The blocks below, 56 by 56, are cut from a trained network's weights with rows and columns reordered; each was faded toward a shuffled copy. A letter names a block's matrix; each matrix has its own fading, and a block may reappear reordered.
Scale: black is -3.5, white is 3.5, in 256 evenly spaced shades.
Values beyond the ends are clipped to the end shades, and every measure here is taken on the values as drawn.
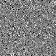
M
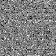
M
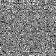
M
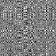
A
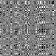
A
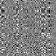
A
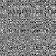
A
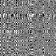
A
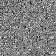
M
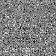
M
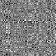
A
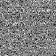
M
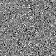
M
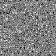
M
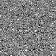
M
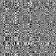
A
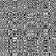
A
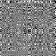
A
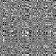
A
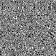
M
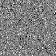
M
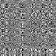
A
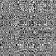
A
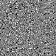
M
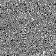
M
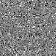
M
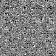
M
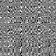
A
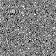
M
